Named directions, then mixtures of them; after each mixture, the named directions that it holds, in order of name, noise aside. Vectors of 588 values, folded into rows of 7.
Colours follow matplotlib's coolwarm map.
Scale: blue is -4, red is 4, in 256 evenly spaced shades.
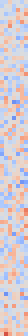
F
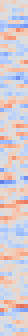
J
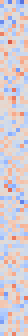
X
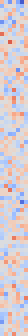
X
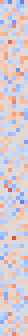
X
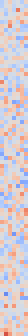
F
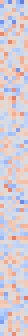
X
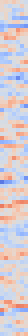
J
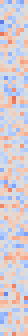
J, X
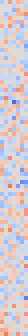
F, X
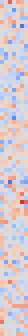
F, J, X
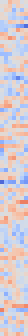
F, J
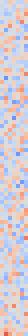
F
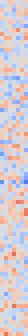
F, J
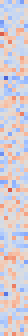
F, J, X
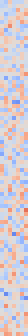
F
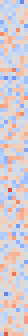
F, J, X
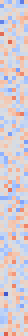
F, X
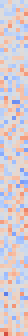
F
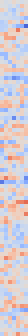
F, J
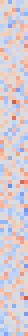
F, X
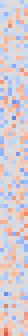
F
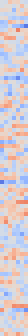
F, J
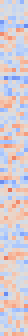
F, J, X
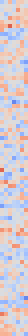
F, J, X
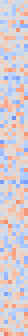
F, J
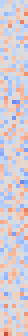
F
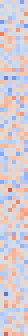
F, J, X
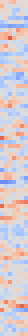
J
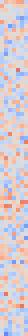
F, J, X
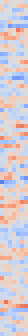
J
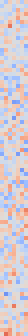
F
